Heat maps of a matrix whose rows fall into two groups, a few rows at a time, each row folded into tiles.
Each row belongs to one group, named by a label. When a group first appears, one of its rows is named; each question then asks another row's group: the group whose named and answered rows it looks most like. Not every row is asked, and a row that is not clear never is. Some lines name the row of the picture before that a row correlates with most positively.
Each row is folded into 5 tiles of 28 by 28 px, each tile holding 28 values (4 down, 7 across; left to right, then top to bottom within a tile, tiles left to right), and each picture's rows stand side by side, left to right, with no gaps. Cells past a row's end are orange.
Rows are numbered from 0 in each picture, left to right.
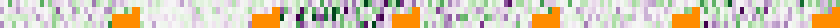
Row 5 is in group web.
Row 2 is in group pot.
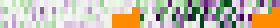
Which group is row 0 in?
web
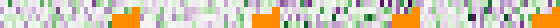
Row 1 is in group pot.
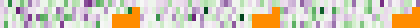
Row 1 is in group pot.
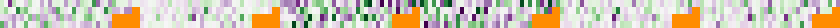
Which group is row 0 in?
web
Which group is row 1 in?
pot
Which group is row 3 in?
web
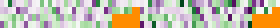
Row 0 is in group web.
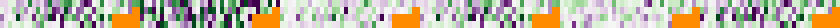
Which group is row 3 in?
pot
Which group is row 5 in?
pot
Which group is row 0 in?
pot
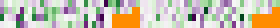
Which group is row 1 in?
pot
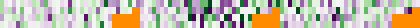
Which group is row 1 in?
pot
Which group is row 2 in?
web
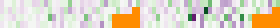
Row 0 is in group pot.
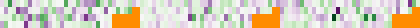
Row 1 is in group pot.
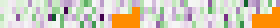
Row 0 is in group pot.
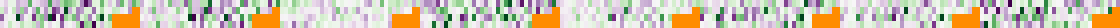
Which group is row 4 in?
pot
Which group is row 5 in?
pot
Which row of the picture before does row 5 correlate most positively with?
1
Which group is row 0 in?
pot
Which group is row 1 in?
pot
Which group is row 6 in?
pot
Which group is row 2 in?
web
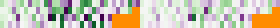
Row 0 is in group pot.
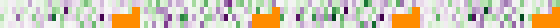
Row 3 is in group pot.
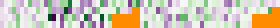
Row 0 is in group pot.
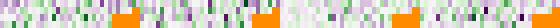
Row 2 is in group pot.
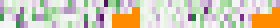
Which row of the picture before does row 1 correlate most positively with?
3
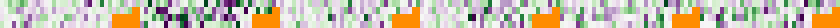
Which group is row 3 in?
pot
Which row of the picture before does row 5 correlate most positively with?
0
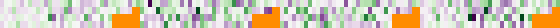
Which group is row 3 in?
pot
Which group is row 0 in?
pot
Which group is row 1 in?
web
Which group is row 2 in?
web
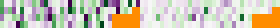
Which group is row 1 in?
pot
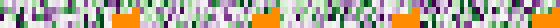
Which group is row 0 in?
pot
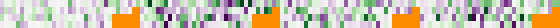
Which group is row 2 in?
web
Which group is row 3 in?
pot
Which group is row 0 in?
pot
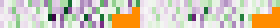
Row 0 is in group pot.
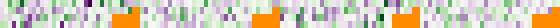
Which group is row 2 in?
pot
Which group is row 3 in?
web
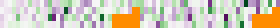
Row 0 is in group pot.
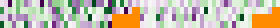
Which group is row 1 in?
pot
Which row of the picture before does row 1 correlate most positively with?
0
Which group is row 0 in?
web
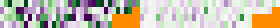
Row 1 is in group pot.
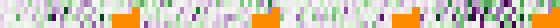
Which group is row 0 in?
pot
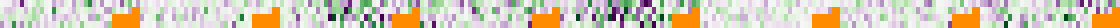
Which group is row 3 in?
web
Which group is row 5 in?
web
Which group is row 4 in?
pot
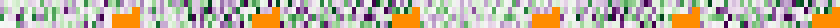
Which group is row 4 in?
pot
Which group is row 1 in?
pot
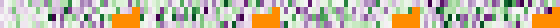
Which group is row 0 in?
pot
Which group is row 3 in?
web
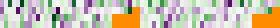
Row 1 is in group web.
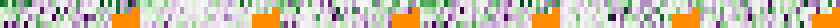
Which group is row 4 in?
pot
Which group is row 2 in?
web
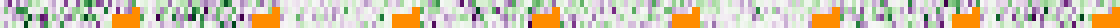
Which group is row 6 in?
pot
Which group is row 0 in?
web
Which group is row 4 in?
web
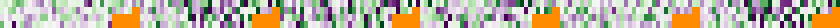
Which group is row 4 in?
web
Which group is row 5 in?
pot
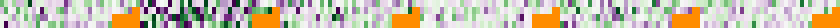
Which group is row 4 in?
web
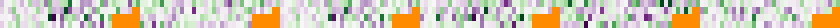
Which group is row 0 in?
pot
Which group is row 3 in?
pot
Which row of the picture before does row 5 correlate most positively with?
5
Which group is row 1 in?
web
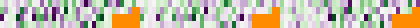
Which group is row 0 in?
pot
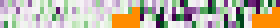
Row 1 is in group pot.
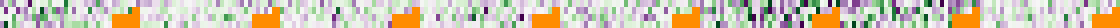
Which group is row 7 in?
pot
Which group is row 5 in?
pot
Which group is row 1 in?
web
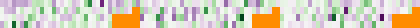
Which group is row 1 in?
pot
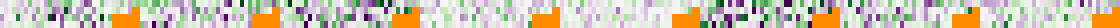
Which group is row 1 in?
web
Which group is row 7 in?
web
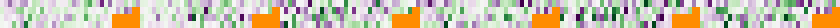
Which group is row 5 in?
web
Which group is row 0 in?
web
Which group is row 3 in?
web
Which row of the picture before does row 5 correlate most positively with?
7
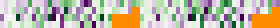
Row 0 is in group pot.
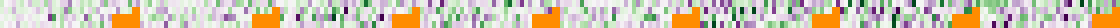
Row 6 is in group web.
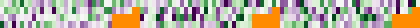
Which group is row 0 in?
web
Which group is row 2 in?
web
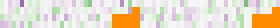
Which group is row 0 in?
web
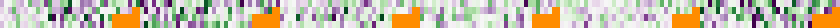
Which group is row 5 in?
web
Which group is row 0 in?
pot
